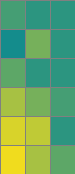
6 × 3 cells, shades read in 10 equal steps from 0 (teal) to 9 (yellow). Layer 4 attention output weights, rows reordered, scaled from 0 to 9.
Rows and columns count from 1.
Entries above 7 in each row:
0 0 0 0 1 1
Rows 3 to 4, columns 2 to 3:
1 1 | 4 2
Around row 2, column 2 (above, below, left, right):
1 1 0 1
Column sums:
28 23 9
